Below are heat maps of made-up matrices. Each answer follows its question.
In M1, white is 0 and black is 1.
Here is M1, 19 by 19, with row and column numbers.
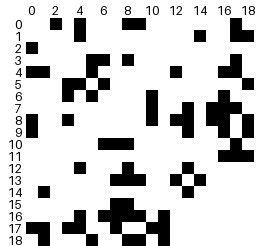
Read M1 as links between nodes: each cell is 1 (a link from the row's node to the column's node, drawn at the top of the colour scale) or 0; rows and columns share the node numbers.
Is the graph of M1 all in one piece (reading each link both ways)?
yes
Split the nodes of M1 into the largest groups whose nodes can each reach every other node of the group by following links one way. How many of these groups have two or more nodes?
1
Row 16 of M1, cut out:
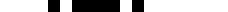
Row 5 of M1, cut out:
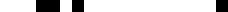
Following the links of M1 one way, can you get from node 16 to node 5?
yes
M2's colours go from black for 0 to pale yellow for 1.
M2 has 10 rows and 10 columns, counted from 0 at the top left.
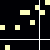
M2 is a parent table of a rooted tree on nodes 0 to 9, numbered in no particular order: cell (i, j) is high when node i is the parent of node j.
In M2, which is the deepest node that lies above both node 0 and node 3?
5
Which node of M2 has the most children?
2
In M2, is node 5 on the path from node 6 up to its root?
no
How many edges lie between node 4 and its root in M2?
1
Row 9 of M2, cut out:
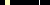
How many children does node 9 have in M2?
1
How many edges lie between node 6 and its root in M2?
2
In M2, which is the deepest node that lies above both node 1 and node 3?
5
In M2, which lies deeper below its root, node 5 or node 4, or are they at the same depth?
the same depth
